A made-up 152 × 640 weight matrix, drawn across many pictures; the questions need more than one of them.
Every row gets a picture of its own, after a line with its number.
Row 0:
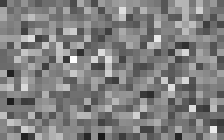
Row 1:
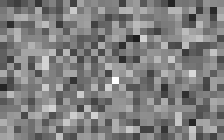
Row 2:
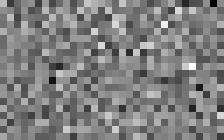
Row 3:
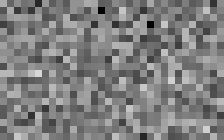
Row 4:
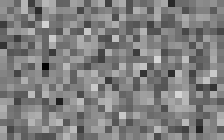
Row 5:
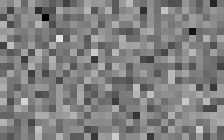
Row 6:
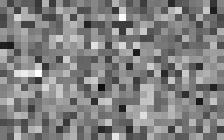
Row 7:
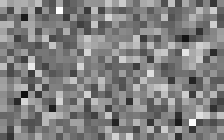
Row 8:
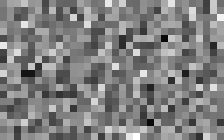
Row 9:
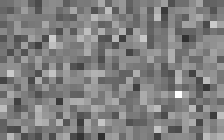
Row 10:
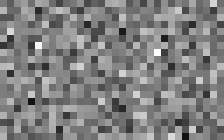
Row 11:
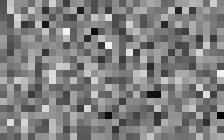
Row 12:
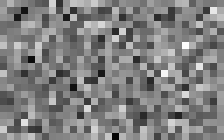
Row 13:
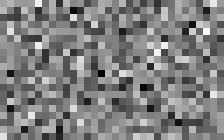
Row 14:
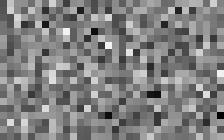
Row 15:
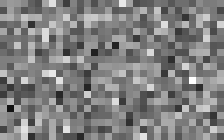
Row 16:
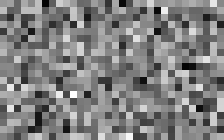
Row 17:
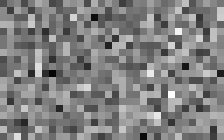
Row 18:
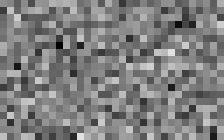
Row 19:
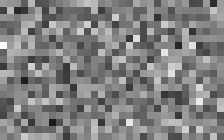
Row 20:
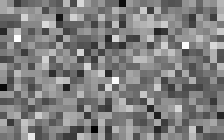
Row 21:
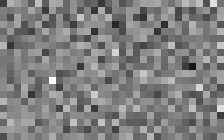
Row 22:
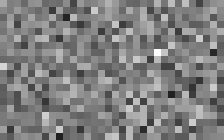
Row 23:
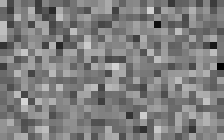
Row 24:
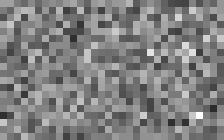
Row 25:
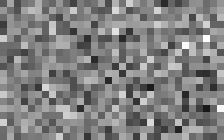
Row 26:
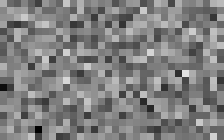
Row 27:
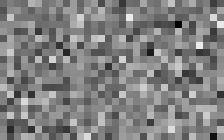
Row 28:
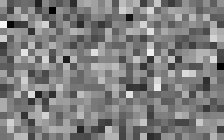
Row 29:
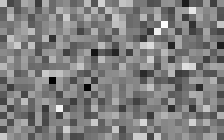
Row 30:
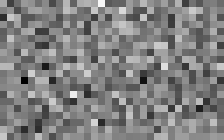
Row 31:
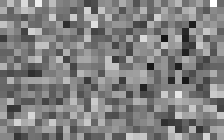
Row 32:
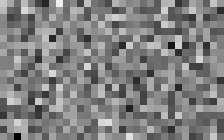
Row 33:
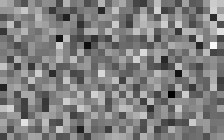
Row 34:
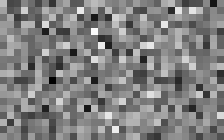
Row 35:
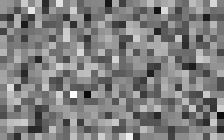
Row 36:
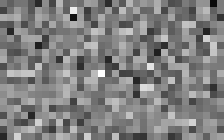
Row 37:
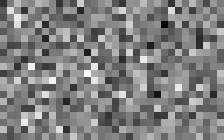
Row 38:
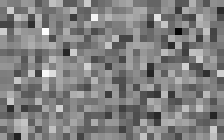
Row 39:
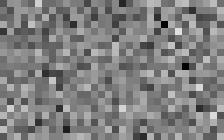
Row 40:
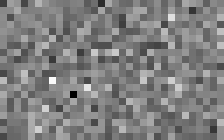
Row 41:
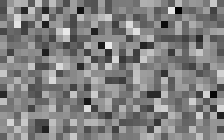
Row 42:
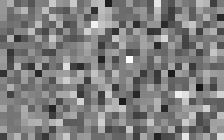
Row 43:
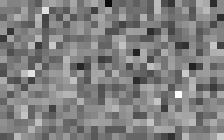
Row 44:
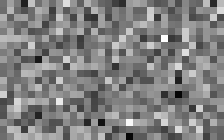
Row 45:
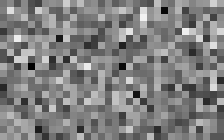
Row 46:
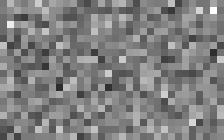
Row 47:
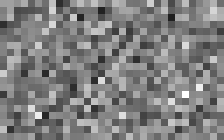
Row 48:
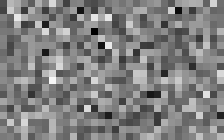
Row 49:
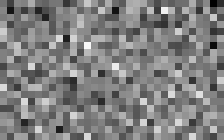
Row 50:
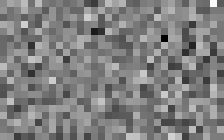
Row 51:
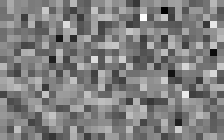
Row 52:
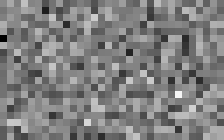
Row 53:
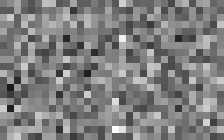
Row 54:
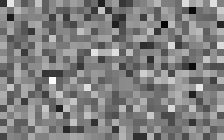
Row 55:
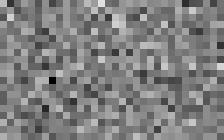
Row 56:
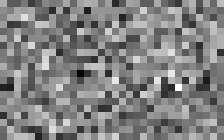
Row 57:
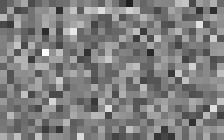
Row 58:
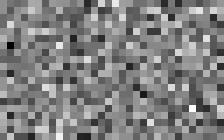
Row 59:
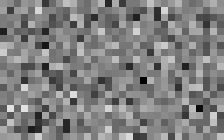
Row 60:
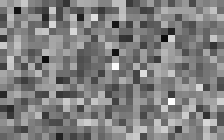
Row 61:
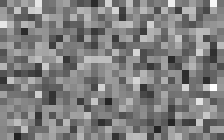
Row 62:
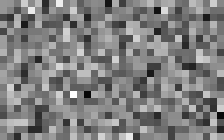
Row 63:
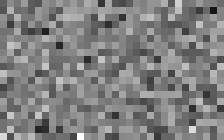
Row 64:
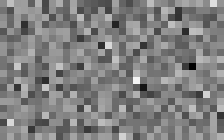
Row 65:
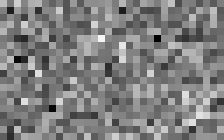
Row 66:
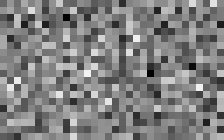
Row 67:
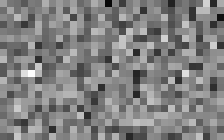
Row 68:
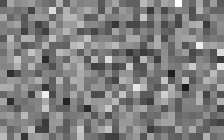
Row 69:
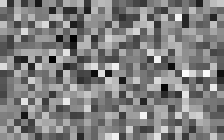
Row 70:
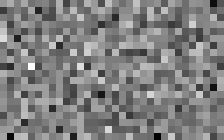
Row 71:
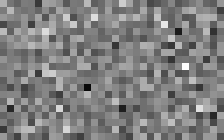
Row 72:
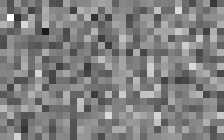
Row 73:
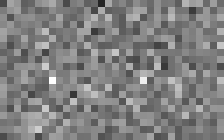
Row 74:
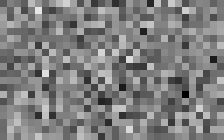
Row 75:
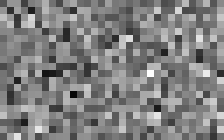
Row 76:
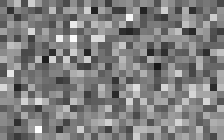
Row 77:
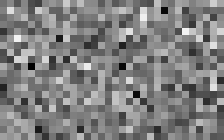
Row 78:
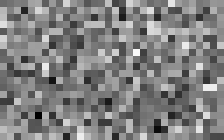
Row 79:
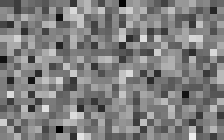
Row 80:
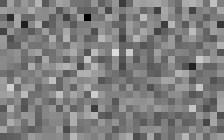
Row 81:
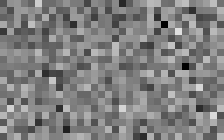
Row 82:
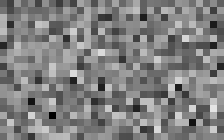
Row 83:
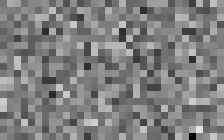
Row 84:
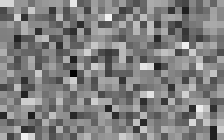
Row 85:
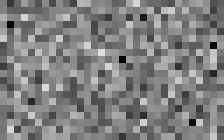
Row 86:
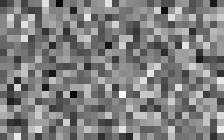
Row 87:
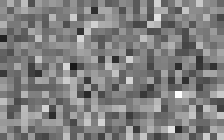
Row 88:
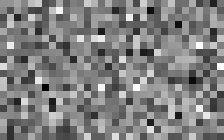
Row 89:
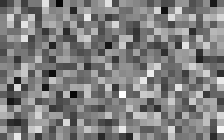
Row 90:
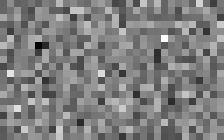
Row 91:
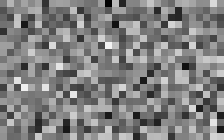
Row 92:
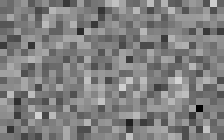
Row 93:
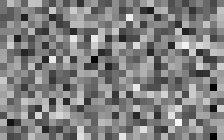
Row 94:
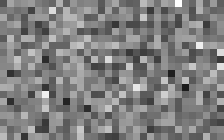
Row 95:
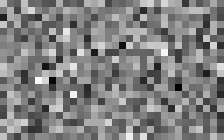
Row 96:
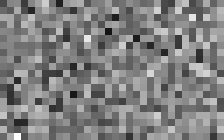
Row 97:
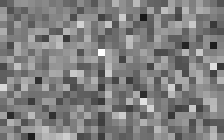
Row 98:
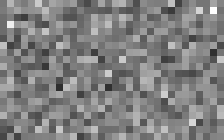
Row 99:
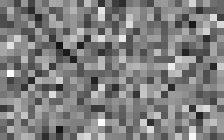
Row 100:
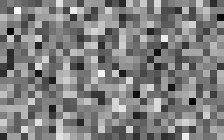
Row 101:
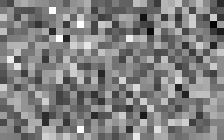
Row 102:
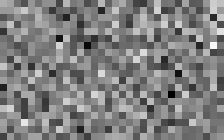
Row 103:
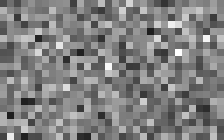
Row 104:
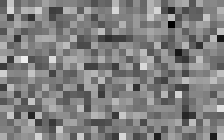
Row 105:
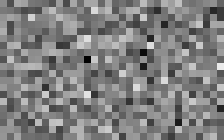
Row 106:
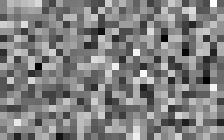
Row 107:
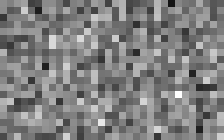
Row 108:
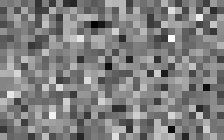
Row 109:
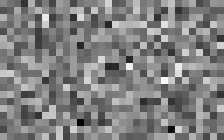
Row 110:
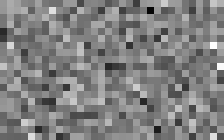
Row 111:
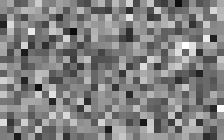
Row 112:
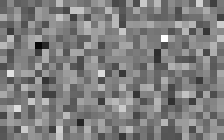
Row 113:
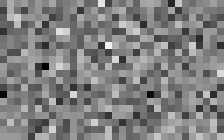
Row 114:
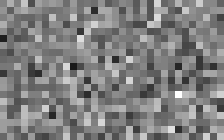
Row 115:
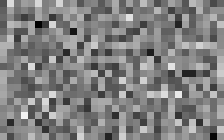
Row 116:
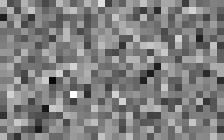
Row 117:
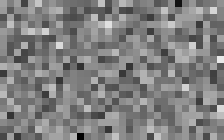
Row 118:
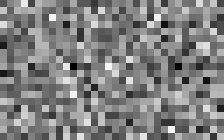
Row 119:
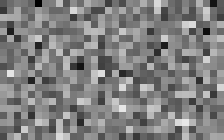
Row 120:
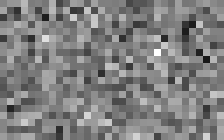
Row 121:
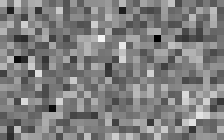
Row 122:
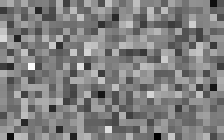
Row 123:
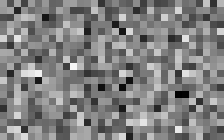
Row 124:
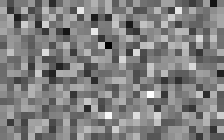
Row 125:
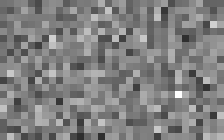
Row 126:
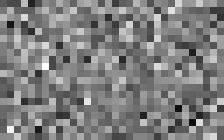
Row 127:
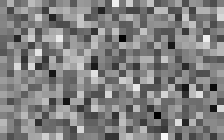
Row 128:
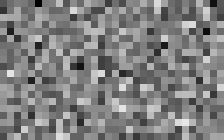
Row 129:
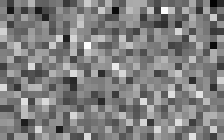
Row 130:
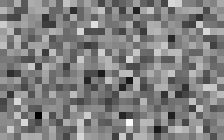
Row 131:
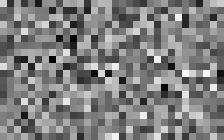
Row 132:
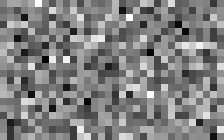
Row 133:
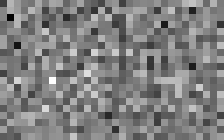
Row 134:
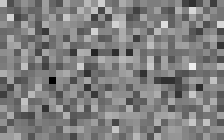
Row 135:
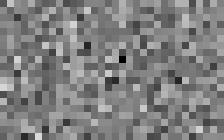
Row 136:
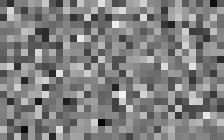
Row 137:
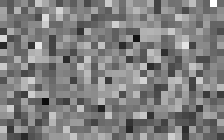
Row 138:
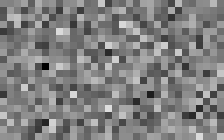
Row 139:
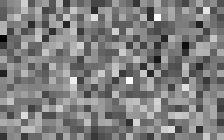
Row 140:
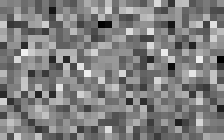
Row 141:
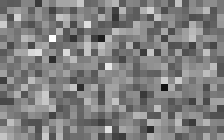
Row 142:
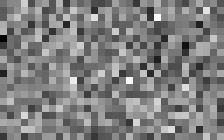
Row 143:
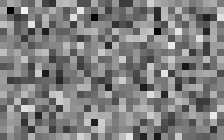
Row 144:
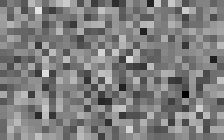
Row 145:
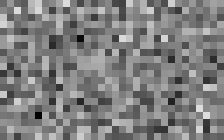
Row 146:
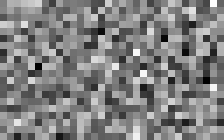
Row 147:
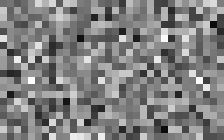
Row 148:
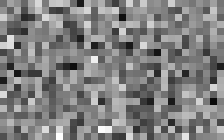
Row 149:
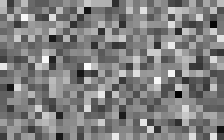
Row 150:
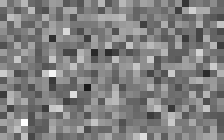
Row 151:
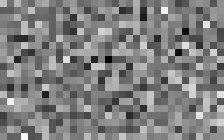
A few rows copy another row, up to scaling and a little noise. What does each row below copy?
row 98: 46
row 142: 139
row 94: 68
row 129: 49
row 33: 102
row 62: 35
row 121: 65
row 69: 131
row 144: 74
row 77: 45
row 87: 114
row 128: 119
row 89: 86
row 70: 122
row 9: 125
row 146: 106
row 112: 90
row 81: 39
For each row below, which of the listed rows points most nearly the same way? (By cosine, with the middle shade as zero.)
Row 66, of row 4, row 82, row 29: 82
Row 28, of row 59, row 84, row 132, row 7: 7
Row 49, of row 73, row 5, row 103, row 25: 5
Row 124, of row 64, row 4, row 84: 84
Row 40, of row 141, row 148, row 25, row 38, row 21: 21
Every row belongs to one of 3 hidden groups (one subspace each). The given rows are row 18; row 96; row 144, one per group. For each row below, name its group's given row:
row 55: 96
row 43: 144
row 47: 144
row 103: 18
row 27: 18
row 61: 144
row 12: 144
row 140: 18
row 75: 96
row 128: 144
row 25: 18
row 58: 18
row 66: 96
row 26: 18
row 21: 96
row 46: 18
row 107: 144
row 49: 18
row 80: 96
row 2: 96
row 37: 96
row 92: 144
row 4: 144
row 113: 96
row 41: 96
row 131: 18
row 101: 18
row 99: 18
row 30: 96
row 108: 144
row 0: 18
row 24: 18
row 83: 18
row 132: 18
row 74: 144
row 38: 96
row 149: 18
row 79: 18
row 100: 144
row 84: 18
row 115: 18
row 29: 96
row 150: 96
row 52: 144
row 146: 144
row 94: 18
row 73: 96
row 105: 18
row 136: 96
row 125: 144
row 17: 96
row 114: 144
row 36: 144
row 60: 144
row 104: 18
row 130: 144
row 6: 144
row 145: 144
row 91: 96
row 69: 18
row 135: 18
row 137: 144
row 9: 144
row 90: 144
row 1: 18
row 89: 96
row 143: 96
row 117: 18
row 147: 144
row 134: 96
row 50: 144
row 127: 18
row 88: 18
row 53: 96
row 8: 144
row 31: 144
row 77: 18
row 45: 18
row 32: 96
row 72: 96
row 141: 18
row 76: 18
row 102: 18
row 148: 144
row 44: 144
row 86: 96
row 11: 96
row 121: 18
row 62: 96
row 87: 144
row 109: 144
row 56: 18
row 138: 96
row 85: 18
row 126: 18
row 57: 18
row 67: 144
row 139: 144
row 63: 18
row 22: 18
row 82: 18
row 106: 144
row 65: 18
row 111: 18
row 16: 96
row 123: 144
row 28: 18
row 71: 96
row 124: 96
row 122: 18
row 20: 18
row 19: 144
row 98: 18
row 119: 144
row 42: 144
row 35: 96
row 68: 18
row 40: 96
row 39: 96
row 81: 96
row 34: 96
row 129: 18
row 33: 18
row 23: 18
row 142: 144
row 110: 18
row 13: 144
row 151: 18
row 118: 144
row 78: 144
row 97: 18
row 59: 96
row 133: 96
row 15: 96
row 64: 96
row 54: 96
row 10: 144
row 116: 96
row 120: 144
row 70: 18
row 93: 18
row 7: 18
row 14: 96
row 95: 96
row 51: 18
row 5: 18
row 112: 144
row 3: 144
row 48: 96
